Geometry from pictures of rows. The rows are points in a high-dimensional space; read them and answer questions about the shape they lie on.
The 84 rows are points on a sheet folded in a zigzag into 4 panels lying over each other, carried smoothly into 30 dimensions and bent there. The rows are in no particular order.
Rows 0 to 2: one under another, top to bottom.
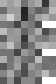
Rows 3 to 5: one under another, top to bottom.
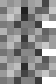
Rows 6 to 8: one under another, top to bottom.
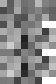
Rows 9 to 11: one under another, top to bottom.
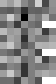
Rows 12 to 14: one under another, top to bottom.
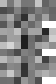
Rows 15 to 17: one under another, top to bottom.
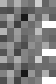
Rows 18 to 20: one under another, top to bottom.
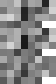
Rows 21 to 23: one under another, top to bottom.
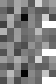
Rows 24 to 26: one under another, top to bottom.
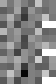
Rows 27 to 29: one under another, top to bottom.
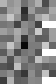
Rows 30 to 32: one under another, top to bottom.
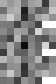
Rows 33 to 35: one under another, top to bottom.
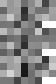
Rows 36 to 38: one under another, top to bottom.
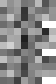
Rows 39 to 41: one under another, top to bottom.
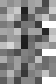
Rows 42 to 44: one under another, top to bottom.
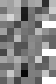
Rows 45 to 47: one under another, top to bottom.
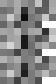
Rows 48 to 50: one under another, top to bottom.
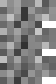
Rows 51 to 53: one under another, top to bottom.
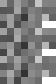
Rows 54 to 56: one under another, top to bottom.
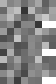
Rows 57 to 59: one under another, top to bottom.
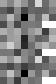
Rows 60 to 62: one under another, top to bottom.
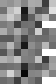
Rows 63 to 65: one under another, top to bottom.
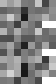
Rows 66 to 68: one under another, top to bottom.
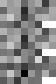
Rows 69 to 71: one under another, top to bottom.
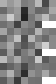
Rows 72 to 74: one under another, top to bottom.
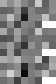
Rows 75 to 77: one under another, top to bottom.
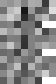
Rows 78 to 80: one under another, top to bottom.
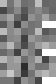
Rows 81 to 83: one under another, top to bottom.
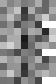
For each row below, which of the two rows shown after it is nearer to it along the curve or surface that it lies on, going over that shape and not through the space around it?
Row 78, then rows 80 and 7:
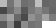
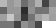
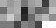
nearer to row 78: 80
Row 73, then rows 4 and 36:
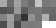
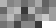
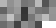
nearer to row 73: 36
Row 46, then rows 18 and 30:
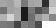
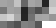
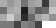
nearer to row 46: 18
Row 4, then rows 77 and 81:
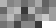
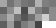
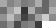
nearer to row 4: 77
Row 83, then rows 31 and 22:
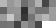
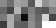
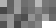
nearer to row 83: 22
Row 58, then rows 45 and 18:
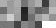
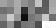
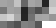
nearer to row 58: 18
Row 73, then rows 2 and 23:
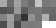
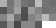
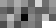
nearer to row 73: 2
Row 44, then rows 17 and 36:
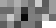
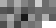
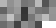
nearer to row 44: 17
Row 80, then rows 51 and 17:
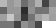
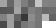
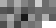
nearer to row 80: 51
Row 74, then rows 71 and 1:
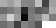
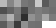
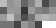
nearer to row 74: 71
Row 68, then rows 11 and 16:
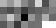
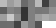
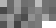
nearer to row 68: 11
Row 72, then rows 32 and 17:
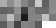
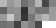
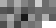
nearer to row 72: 17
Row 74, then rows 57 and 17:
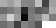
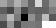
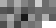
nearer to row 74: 57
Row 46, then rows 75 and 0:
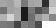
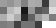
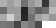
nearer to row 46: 75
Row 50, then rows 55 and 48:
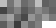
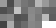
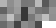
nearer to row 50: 55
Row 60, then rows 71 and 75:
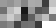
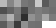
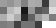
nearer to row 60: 75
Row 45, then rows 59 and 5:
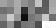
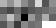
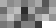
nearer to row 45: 59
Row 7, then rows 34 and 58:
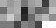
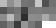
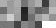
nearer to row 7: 58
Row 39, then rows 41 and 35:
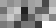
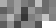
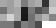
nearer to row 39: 35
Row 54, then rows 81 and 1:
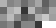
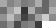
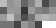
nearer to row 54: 1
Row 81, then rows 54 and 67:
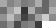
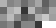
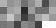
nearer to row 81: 67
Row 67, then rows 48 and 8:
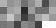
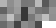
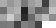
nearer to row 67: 48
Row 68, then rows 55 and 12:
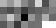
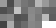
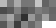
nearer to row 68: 12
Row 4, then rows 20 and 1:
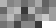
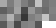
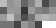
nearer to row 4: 1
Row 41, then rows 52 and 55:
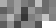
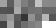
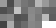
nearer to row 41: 52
